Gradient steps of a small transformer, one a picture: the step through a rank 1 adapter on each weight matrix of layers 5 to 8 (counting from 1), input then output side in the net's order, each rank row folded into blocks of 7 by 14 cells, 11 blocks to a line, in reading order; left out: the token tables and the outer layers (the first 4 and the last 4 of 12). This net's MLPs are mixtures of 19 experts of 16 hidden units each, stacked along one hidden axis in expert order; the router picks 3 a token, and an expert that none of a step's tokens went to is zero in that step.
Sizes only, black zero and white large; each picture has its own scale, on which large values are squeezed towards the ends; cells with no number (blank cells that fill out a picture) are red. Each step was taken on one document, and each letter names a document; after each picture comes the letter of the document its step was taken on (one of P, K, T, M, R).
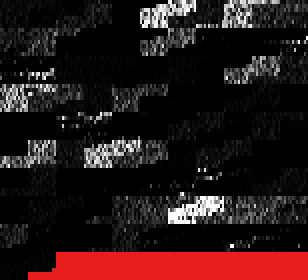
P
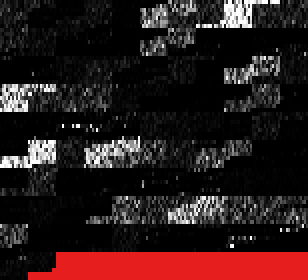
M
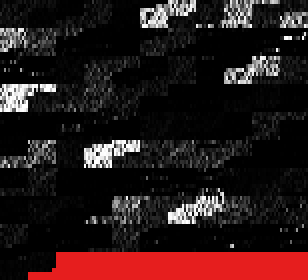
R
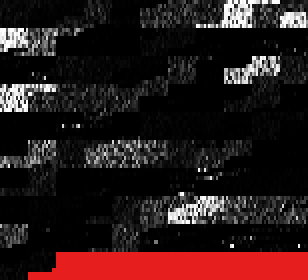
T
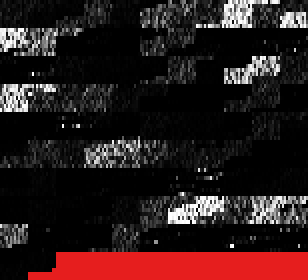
T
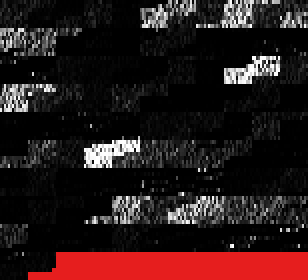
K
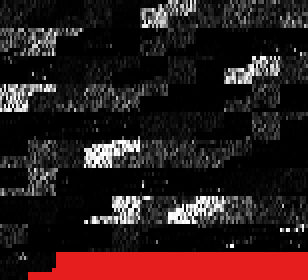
K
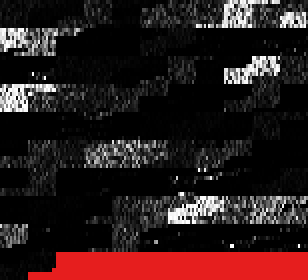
T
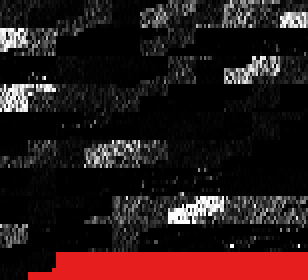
T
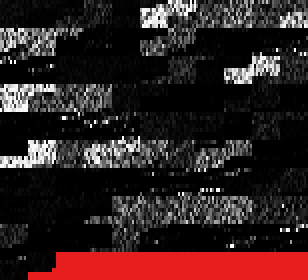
M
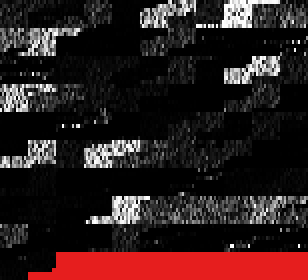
P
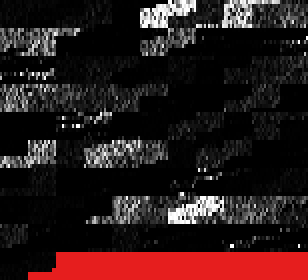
P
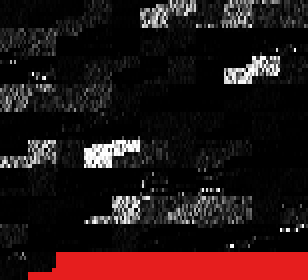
K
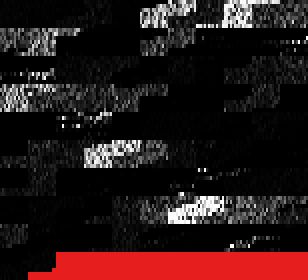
P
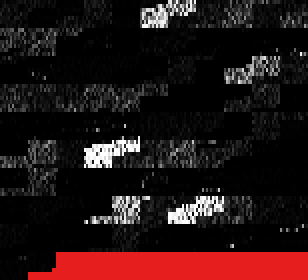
K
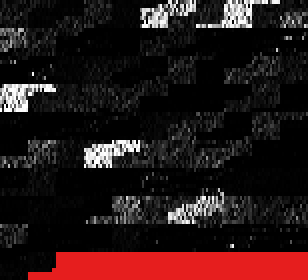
R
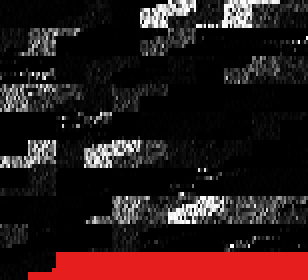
P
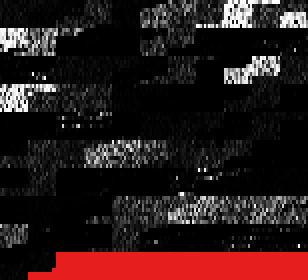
T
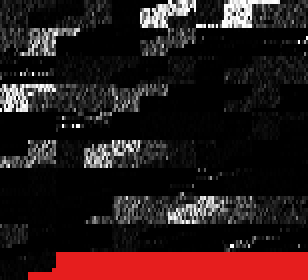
P
